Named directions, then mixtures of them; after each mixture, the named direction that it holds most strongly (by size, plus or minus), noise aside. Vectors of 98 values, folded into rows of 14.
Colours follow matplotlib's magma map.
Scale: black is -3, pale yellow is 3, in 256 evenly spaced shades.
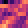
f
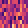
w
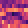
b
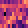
f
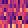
w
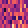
w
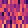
w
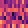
b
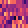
w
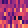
w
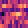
b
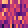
w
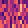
w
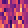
w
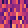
w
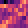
f
